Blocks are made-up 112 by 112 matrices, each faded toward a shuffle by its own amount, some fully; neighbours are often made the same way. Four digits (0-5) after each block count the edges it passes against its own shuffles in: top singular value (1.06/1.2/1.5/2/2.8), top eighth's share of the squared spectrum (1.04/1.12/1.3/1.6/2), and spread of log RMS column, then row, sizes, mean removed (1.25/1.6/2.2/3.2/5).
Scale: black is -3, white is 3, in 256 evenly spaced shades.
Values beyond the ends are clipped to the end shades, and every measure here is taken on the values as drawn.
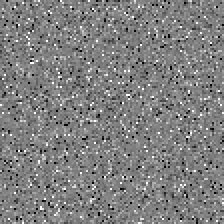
2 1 0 0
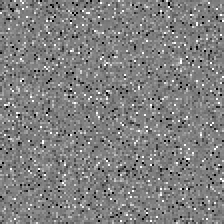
0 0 0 0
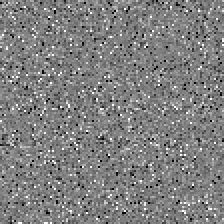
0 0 0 1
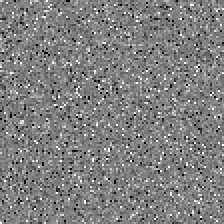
0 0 0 0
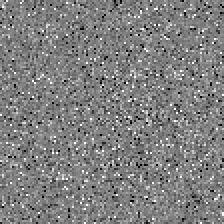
2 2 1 1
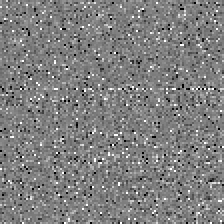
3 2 1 2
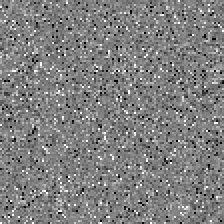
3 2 0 1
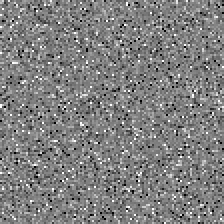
1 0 0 0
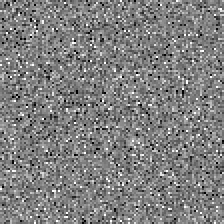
0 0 0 0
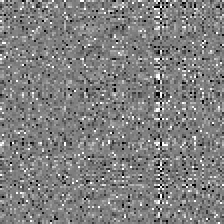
5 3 3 2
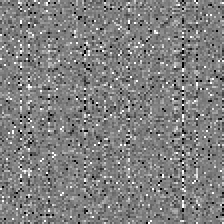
4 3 3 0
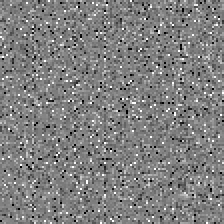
2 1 0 0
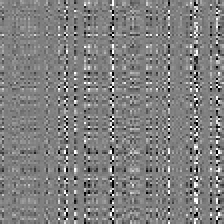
5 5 5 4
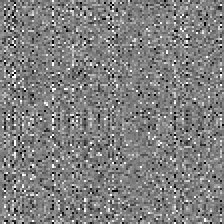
4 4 3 2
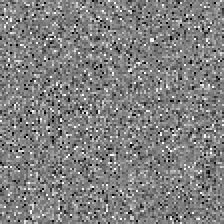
3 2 1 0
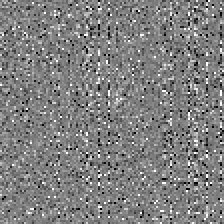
4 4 3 2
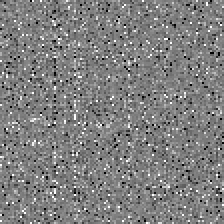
3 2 1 0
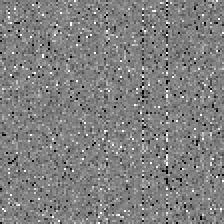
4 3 2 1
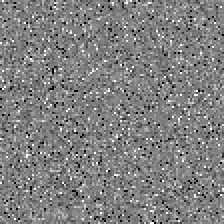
1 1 0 0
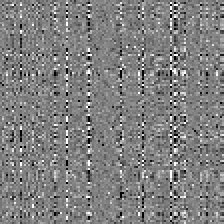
5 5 4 3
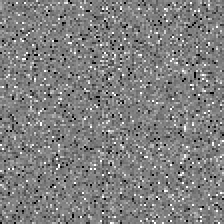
2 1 1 0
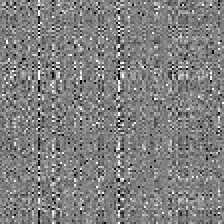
5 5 4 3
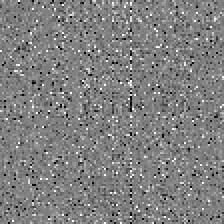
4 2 1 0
